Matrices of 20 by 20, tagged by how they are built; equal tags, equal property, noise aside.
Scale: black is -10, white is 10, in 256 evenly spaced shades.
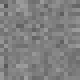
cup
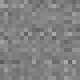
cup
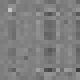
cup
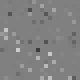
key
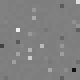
key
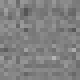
cup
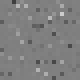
key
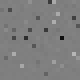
key
